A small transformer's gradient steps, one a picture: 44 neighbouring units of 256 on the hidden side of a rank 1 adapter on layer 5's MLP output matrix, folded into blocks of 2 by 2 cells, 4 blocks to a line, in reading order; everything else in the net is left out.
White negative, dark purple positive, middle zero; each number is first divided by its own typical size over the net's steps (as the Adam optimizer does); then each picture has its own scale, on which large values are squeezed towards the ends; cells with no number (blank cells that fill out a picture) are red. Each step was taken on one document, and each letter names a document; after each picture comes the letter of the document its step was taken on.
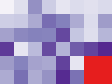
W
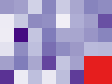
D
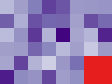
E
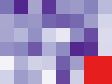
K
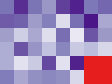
W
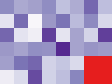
D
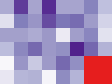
K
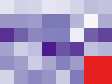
W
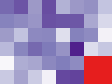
K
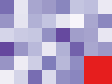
D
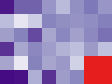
E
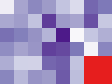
W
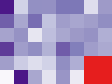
E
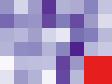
K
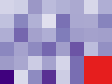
E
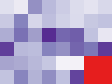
W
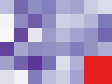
D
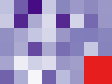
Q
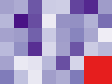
Q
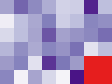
D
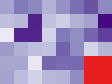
D
